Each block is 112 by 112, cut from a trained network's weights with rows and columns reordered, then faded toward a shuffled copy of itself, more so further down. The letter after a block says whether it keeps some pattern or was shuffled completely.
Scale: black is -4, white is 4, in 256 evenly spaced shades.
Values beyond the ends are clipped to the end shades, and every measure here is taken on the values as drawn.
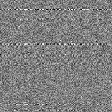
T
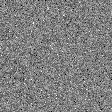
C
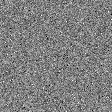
C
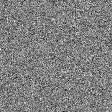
C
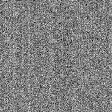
T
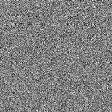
T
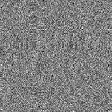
T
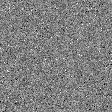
C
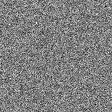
C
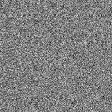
T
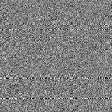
T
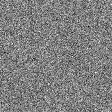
C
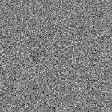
T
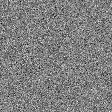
C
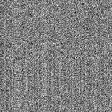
T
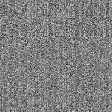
T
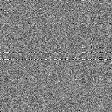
T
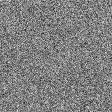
C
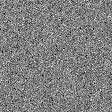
C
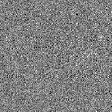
T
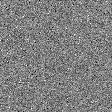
C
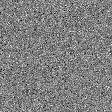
C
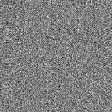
T
